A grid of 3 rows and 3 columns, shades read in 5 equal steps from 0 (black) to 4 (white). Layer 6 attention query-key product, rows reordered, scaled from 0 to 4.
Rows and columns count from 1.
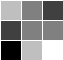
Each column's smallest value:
0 2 1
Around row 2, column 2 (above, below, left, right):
2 3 1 2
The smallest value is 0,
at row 3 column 1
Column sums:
4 7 7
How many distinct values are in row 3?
3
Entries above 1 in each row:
2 2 2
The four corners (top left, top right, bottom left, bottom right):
3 1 0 4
